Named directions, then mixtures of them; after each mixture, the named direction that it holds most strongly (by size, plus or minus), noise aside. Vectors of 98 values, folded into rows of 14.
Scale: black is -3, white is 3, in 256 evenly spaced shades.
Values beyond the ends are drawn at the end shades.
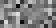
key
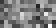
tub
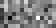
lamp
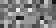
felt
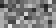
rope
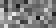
lamp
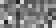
key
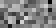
rope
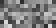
tub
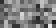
tub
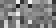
key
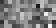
tub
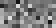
lamp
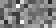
key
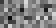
lamp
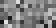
key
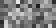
tub
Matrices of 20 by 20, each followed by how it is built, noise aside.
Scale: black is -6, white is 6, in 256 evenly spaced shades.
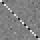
diagonal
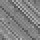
Toeplitz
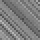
Toeplitz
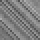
Toeplitz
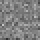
low rank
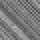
Toeplitz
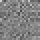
low rank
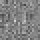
low rank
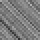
Toeplitz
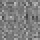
low rank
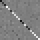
diagonal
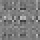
low rank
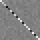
diagonal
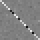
diagonal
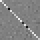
diagonal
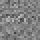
low rank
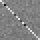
diagonal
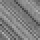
Toeplitz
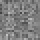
low rank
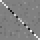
diagonal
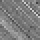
Toeplitz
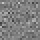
low rank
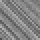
Toeplitz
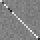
diagonal
